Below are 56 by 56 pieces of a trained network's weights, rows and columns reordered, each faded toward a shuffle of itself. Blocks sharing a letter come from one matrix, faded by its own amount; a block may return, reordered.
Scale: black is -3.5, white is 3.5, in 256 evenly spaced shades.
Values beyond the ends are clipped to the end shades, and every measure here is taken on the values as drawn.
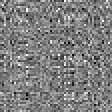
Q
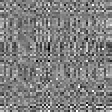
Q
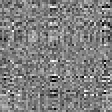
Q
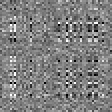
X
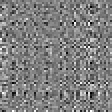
X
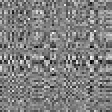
Q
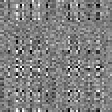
X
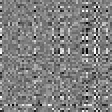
X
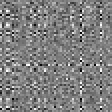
X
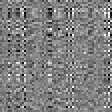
X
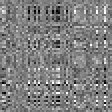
X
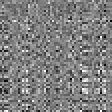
X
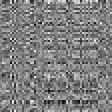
Q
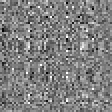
Q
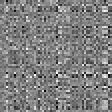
X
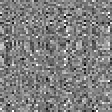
Q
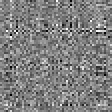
Q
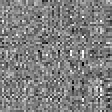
Q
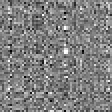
Q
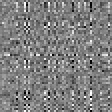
X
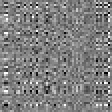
X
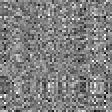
Q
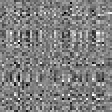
X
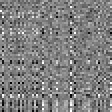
X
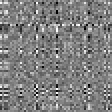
X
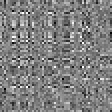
X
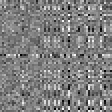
X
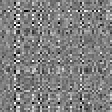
X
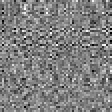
Q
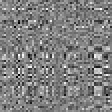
X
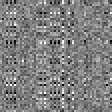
X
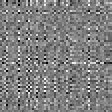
X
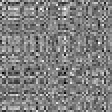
Q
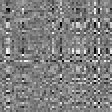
X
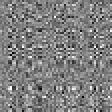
X
